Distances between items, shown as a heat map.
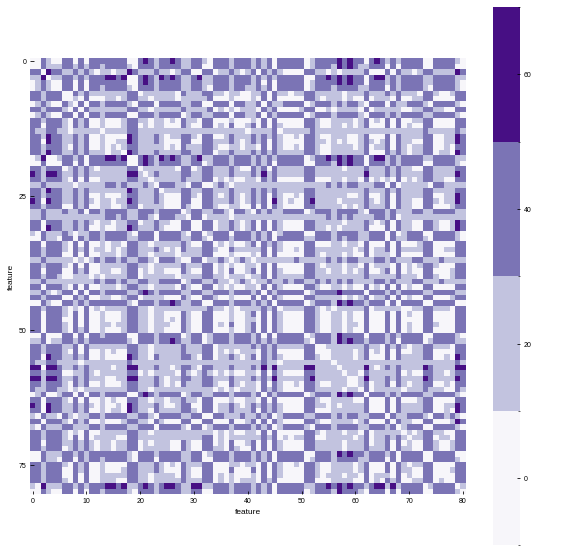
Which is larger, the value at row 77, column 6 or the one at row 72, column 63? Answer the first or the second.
the second
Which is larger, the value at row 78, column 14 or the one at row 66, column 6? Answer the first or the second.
the second
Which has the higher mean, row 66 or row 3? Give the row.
3
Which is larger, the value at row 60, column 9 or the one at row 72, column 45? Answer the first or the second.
the second
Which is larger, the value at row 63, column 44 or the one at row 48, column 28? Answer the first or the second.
the second
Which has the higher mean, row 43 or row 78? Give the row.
43
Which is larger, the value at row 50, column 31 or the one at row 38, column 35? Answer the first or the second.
the second
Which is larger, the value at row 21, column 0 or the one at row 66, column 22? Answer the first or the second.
the first
